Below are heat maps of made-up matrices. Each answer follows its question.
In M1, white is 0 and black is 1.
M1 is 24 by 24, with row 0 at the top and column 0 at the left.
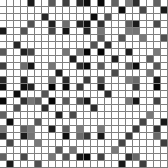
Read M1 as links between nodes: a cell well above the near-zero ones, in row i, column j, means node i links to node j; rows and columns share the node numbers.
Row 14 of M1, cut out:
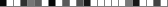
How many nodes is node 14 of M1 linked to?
11
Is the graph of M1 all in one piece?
no
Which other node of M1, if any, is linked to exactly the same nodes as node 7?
node 19
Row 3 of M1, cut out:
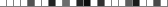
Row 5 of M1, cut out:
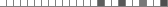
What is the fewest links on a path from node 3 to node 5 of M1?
2
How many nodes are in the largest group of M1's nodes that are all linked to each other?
7
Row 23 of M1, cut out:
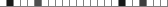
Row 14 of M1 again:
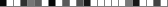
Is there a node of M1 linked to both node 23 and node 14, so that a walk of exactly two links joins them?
yes
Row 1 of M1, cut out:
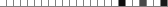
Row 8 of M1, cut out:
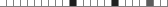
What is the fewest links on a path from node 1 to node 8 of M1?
6
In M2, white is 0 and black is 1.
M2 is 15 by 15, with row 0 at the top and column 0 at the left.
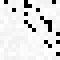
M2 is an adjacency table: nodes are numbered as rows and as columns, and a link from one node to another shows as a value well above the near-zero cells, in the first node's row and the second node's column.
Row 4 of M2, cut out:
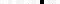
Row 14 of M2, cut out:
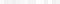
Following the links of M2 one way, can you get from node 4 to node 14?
yes
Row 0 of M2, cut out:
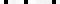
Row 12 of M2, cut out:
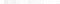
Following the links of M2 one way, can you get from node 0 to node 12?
yes
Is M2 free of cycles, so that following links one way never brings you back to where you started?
yes
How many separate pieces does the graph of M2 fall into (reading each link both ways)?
1
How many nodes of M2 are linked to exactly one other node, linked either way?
2
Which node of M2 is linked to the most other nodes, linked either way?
node 6
